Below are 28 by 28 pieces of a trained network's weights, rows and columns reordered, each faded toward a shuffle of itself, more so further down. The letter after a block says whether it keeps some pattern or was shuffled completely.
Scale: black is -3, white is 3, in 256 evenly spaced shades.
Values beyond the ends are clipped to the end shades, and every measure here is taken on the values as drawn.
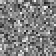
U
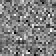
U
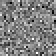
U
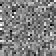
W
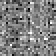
W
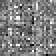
W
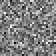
U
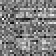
W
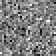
U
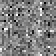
W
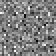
U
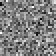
U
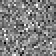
U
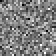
U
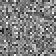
W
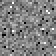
U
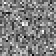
U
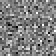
W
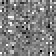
W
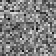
W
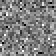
U
